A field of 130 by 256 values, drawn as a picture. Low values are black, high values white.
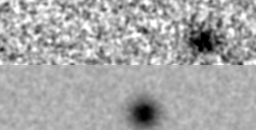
A horizontal seam about 50% of the way down splits the table, and the bottom part is calmer. The halves do not mirror each other. There are two dips. The values are skewed, with a long tail toward low values. No row or column stands out.
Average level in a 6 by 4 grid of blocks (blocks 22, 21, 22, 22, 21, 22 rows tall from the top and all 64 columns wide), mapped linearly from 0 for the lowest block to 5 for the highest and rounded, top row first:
5 4 4 4 | 4 5 4 1 | 4 4 4 1 | 4 4 4 4 | 4 4 2 4 | 4 4 0 4
